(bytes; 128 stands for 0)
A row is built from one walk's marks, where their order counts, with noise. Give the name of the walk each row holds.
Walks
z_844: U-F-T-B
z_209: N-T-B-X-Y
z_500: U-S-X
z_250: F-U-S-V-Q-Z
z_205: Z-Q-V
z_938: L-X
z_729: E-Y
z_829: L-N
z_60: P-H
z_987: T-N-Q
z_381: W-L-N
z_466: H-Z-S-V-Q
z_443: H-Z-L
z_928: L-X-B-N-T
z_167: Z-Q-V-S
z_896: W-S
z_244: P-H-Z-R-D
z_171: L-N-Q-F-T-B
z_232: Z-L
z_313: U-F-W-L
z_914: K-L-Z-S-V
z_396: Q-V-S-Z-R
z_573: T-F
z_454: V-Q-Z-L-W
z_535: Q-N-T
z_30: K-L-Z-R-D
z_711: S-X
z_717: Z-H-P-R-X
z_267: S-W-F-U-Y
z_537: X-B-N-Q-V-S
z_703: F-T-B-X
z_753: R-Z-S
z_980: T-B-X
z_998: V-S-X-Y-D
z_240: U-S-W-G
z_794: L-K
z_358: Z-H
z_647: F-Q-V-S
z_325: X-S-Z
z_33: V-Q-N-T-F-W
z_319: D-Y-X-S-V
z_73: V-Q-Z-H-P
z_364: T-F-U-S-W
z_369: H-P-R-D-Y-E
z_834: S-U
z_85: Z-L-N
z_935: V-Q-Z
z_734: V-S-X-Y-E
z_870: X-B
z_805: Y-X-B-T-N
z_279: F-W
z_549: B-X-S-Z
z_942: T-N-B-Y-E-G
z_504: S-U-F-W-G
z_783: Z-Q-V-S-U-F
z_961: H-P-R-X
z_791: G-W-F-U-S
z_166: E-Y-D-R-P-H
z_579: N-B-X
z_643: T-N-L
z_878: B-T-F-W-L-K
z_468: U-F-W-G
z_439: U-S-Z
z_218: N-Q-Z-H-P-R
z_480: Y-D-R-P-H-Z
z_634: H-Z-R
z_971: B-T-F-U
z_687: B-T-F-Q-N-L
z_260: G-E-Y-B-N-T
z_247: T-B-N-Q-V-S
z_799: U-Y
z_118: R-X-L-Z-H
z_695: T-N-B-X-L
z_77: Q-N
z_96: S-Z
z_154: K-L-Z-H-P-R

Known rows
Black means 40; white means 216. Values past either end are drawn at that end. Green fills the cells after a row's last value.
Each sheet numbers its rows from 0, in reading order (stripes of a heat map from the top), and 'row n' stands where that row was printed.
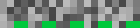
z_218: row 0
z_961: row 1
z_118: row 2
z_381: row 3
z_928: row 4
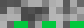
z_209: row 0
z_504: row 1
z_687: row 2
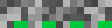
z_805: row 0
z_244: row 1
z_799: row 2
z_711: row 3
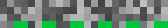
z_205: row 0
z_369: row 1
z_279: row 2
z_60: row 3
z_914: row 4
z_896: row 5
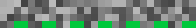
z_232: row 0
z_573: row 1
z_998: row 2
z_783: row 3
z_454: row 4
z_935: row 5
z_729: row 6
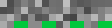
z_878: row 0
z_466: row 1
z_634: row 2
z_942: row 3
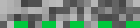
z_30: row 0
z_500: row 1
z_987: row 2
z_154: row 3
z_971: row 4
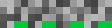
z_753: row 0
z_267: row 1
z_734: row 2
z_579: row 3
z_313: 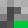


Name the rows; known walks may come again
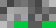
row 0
z_247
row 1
z_971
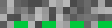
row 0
z_634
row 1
z_980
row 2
z_218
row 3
z_914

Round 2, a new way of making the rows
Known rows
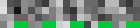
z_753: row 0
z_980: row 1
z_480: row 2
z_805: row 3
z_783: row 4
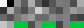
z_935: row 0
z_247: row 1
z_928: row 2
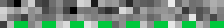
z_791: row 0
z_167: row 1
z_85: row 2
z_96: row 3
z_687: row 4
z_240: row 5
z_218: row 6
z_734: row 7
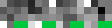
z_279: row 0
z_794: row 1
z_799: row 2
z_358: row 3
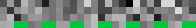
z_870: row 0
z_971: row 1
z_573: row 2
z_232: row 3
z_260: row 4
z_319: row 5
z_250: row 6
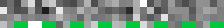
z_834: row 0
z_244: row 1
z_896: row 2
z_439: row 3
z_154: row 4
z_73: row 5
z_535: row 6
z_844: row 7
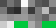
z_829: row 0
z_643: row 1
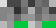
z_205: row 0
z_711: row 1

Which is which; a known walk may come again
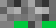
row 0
z_703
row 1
z_537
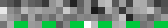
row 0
z_896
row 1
z_267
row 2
z_247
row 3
z_369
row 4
z_870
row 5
z_647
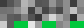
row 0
z_799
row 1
z_454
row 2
z_695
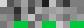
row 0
z_118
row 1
z_878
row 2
z_504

